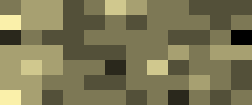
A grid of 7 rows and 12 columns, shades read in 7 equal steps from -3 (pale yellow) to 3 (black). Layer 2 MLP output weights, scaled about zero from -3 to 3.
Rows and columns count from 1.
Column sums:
-7 -7 -2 4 3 2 1 -2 3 1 2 5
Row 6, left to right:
-1 -1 0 0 1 1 0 0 0 -1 0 1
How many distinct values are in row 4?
3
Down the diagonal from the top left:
0 -1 1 1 0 1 1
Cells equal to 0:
35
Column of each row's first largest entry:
4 4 12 4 6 5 9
